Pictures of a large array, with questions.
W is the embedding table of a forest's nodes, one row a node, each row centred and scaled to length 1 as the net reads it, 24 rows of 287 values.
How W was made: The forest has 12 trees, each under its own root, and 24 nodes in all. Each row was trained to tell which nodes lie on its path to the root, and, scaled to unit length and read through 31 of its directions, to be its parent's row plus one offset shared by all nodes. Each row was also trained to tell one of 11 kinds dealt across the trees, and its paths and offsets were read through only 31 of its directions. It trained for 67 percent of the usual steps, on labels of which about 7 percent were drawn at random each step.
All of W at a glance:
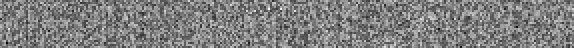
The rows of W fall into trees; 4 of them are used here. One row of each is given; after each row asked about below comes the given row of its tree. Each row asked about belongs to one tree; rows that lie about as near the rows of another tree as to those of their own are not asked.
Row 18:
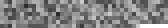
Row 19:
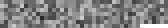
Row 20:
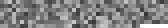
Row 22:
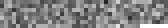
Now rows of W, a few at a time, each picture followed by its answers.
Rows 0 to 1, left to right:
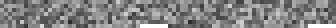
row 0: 18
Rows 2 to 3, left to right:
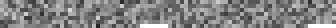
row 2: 19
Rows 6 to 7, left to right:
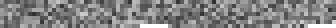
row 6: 18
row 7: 18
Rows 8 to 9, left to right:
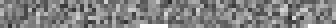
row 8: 18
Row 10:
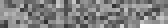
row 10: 19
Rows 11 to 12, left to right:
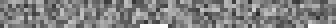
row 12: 19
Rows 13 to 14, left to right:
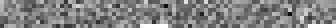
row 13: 19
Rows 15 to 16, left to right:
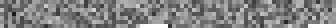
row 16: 20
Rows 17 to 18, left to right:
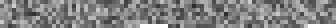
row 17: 18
